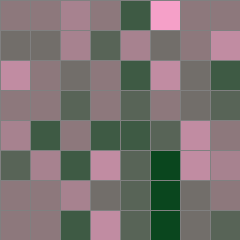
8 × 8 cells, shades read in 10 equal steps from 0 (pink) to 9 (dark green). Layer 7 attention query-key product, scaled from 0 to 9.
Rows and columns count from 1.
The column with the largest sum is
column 5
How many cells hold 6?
10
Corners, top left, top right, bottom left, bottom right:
4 4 4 6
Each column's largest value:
6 7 7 7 7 9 5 7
